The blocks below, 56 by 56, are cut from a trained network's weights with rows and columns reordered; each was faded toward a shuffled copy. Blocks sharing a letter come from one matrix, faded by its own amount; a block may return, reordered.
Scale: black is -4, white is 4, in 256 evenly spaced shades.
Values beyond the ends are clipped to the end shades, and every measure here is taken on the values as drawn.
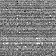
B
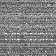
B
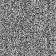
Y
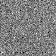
Y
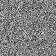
Y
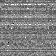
B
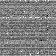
B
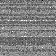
B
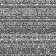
B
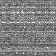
B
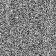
Y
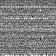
B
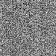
Y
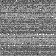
B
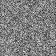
Y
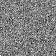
Y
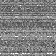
B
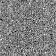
Y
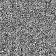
Y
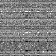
B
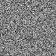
Y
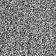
Y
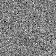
Y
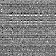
B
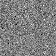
Y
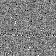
Y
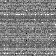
B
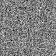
Y
